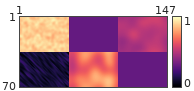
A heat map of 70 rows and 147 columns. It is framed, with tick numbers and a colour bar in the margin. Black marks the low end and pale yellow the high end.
It is made of 2 by 3 panels. Panel 1,1: very high, blotchy, faint in contrast. Panel 1,2: low, flat. Panel 1,3: middling, smooth, faint in contrast. Panel 2,1: very low, slanting down to the right, faint in contrast. Panel 2,2: high, smooth. Panel 2,3: low, flat.
